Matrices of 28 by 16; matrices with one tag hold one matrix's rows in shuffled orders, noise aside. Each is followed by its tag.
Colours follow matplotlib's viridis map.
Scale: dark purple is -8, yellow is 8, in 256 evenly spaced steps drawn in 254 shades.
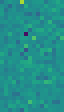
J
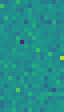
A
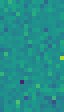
A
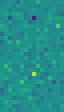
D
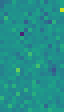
A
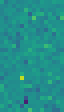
J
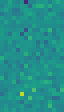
J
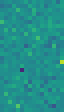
A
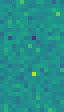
D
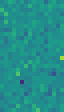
A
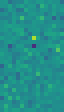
D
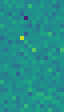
J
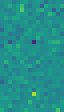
D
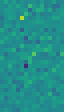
J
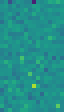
D
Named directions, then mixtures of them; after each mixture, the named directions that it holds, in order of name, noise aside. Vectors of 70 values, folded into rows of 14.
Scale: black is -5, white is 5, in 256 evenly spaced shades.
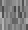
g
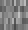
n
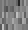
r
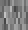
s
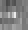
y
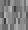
s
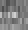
g, y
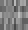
n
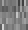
g, r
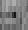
y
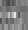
y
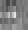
y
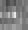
y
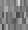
r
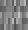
n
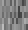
g, n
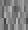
s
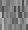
g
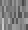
g, n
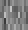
s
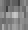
r, y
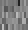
r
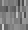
g, r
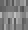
n, y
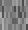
g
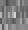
r, y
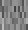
g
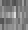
g, y
